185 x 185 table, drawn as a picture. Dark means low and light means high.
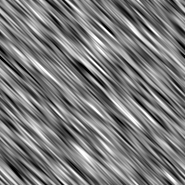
There is no seam. No single row or column stands out from its neighbours. On average the colour sits 50% of the way up the scale. The grain runs diagonally down to the right. The histogram is bell-shaped. Neither half mirrors the other.
